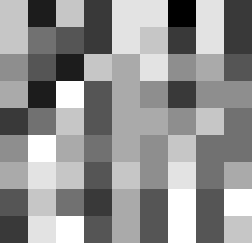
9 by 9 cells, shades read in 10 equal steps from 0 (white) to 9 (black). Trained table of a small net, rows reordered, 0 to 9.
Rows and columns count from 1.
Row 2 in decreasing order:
7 7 7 6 5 2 2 1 1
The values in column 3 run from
0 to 8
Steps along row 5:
down down up down same up down up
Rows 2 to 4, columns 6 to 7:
2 7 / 1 4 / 4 7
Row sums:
38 38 37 39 37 31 27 35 31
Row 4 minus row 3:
-1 2 -8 4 0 3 3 1 -2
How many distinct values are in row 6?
5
